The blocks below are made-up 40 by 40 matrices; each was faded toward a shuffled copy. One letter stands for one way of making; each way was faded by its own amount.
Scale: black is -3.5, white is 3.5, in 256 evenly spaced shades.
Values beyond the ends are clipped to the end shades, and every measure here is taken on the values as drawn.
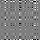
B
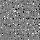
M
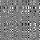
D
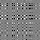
B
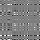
B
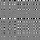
B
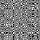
D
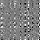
D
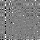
D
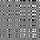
B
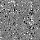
M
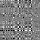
D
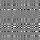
B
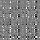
D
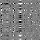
D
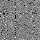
M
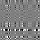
B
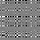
B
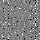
M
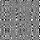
D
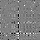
D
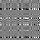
B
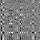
D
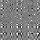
D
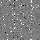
M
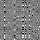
D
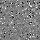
M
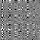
D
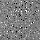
M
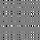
B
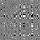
D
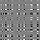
B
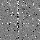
M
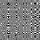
D
